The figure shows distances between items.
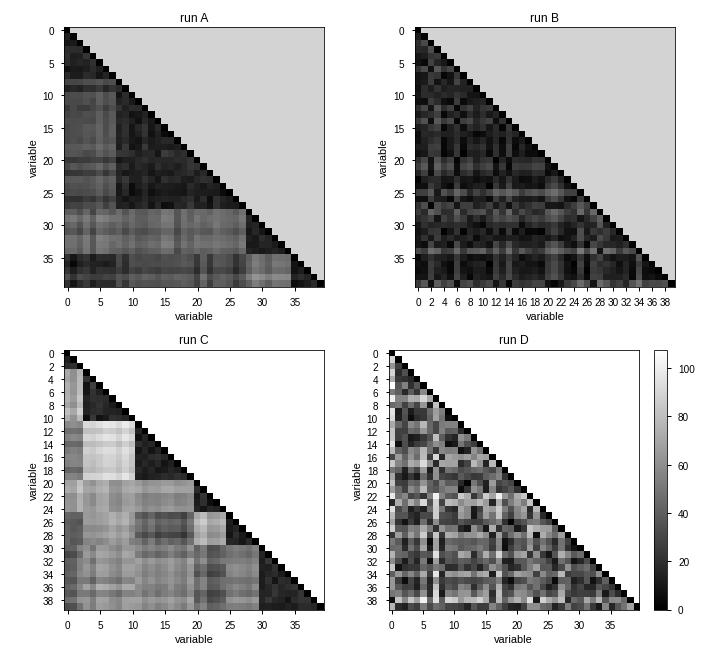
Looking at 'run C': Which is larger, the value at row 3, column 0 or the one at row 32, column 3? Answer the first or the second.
the first
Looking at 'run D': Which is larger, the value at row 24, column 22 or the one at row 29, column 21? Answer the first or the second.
the second
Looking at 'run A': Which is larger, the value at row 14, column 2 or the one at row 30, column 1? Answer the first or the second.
the second
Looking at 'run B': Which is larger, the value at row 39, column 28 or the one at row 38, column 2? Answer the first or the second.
the first
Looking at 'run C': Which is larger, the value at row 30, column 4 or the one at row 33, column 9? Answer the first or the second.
the second
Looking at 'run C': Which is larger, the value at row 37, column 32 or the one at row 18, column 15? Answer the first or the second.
the first
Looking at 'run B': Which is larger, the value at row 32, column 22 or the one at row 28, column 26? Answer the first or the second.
the second
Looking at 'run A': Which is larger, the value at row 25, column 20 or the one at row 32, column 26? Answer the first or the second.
the second
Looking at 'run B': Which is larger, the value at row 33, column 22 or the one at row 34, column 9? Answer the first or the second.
the second
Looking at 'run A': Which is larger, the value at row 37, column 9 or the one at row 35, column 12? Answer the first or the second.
the second
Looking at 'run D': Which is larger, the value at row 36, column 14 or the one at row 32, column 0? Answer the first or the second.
the second
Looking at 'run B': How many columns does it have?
40
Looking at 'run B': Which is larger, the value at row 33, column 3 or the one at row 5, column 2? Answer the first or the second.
the second
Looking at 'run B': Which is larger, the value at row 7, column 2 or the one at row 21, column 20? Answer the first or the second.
the first
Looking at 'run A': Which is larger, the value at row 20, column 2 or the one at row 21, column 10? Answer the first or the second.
the first
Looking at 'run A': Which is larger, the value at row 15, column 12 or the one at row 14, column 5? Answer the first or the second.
the second
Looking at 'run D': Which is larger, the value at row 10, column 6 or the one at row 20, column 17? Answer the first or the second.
the first
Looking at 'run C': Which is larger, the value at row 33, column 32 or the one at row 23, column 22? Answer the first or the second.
the first
